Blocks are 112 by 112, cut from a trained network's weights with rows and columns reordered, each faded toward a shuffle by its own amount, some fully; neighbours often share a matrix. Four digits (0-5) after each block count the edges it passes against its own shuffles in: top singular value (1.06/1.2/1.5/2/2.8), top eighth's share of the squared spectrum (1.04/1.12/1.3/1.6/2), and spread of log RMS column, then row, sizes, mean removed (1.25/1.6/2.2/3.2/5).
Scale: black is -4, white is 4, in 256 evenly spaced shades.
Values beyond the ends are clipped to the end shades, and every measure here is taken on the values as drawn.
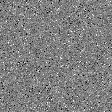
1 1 0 0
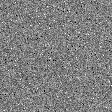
0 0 0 0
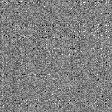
3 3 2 3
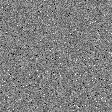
0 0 0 0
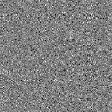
4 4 2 2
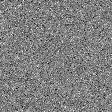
0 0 0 0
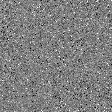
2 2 1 0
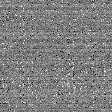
3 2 2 1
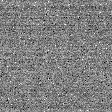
3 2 0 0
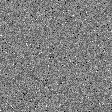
0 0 0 0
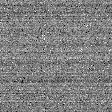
4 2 1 1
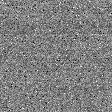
1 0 0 0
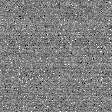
3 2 1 0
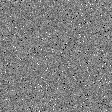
0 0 0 0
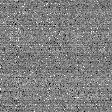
3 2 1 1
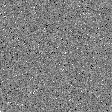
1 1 0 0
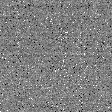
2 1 1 0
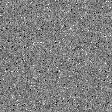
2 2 0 1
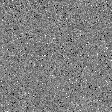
1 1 0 1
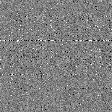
3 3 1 2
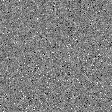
2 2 0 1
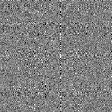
4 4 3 3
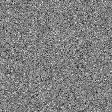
2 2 0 0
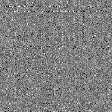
3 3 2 3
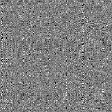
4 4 3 2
